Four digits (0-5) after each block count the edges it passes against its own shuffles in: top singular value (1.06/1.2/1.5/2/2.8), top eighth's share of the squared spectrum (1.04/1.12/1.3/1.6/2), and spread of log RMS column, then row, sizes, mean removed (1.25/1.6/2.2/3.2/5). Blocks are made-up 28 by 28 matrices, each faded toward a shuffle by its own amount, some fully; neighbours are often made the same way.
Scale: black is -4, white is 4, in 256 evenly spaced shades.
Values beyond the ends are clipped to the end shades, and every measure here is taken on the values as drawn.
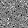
0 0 0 0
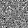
0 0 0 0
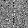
1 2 1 0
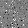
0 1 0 0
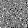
2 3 1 1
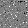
1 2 0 0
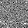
1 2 0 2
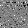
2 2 0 1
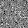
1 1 0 0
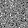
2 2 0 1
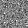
2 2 0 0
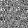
3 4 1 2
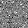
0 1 0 1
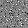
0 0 0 0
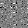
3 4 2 2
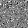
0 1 0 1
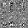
3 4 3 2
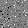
0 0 0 0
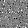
1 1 0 0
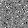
0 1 0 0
